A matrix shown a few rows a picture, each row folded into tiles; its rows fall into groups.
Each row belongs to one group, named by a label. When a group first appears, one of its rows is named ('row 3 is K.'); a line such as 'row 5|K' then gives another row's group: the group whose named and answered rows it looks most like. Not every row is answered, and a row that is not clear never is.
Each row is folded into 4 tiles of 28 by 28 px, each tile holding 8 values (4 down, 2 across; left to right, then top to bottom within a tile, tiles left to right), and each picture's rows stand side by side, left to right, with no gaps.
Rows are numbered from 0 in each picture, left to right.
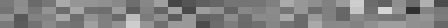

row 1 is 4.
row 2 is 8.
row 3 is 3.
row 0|8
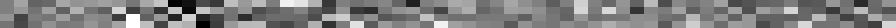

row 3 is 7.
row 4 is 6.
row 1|4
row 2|6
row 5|3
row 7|7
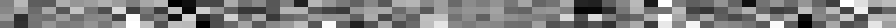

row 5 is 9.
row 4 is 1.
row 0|8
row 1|4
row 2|7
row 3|8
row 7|8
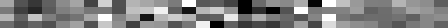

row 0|9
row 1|1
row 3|6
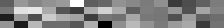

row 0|1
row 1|4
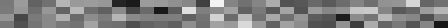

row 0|8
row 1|9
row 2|4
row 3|1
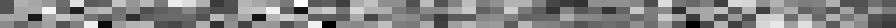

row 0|1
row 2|1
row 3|3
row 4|6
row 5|9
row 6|8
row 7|4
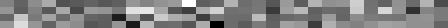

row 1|1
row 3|3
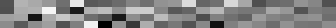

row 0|1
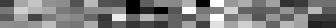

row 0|3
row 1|9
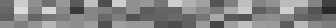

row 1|6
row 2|6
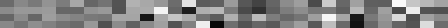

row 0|1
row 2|9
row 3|8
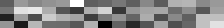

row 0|1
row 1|8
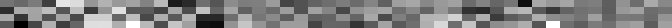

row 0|8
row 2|4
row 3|8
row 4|7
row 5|7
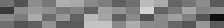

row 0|8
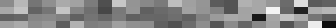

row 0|6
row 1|6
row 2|1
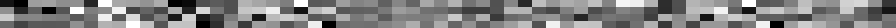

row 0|9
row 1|4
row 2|1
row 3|7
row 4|7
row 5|6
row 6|1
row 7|6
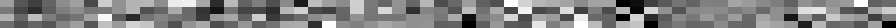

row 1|6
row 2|7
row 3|3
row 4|8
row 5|4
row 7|1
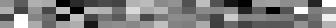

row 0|4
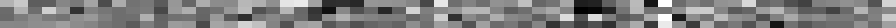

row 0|3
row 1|7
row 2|6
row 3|9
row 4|1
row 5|9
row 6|1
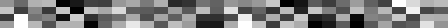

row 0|4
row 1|4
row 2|4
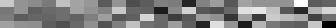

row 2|1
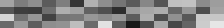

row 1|8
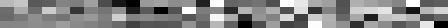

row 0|3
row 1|9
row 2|8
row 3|1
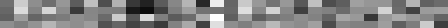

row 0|3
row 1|9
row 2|3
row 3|1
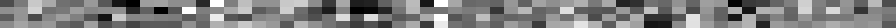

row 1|9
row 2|6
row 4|7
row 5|4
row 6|4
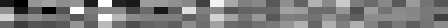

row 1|9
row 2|7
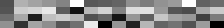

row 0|1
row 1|1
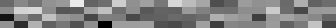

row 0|1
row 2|1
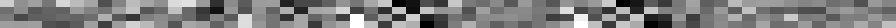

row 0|6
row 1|6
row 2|4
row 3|4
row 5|4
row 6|8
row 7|7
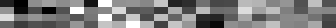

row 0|9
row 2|3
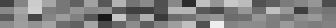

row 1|7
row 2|3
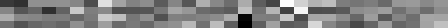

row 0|9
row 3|8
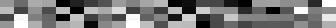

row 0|4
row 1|4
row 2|9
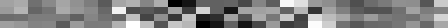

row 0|6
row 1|4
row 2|8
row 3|9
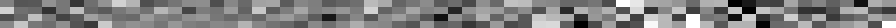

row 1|3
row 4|8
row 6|4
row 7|7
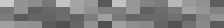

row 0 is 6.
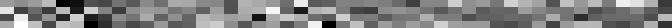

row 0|4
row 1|8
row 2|1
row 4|6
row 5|6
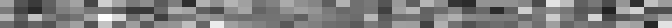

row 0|9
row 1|7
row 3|7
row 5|7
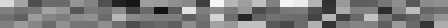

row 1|9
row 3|7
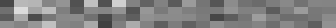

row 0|3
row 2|7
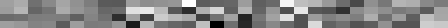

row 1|1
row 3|8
